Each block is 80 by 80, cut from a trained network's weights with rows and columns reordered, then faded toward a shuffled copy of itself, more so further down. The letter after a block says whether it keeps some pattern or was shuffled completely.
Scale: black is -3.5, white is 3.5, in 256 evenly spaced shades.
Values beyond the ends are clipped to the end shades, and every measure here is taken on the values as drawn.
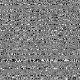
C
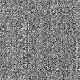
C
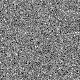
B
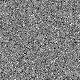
B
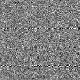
C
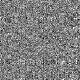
C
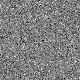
B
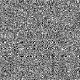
C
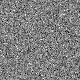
B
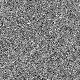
B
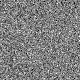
B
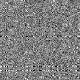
C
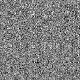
C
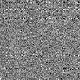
C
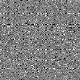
C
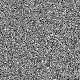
B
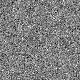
B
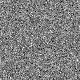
B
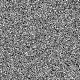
B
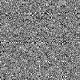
C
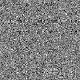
C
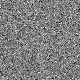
B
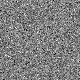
B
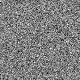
B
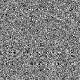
C
